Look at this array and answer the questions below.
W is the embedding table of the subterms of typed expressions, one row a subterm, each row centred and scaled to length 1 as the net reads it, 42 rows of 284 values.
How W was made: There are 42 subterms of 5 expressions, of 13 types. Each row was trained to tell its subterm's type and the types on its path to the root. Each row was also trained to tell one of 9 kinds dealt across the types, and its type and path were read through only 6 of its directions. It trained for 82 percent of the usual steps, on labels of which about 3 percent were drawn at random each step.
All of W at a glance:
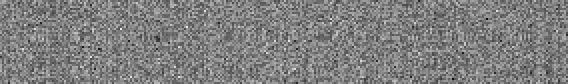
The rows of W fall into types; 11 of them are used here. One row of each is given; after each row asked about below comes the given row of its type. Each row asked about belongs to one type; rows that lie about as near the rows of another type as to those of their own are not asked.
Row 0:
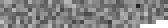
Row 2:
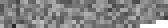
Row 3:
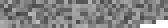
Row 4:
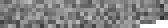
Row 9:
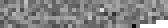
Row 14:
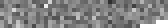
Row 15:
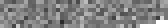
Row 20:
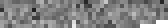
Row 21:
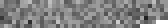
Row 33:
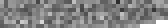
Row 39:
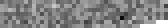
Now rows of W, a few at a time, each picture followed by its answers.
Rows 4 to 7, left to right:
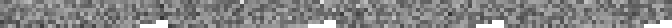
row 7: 3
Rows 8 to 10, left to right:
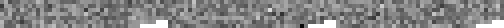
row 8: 0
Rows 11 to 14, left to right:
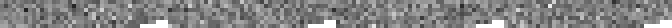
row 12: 21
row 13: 4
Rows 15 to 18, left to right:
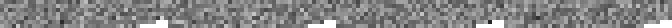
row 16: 3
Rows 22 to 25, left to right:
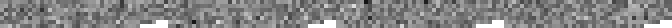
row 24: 15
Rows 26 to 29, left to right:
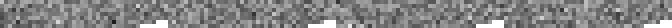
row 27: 9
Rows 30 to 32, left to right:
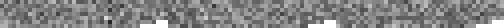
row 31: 2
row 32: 4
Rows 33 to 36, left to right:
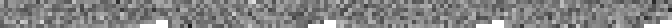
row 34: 15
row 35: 3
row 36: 20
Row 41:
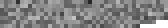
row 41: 21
